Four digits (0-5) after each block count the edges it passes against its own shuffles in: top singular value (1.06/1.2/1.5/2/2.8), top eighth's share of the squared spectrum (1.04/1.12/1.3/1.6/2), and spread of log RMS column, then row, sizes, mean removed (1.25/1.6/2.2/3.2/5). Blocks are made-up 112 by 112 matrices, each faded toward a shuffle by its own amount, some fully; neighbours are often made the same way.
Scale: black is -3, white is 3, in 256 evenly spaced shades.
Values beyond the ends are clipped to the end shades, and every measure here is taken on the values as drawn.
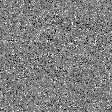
0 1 0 1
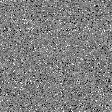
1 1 0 3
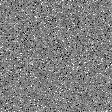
0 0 0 0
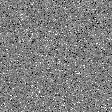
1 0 0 0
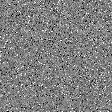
0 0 0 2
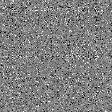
1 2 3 2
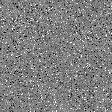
0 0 0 0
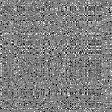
5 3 2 3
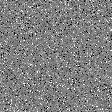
2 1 0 0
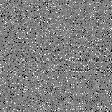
4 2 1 1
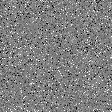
2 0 0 0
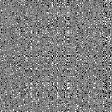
4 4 4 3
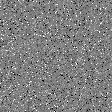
0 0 0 0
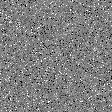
0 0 0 0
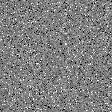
2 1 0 0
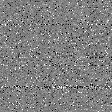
3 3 1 2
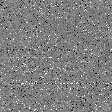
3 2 0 1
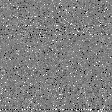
3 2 0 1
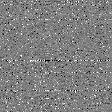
3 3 1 2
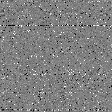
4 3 0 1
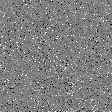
1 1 0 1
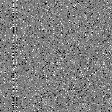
4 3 2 0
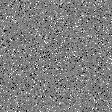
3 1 0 0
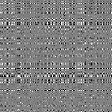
5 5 4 4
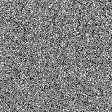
3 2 1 0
